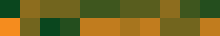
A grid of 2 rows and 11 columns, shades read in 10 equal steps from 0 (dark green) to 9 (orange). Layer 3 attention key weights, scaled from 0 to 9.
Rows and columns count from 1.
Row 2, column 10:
4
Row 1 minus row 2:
-9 1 4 3 -5 -5 -3 -4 1 -2 -6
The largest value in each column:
9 5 4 4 7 7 6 7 5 4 7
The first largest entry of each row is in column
2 1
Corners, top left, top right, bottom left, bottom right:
0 1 9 7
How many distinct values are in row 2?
6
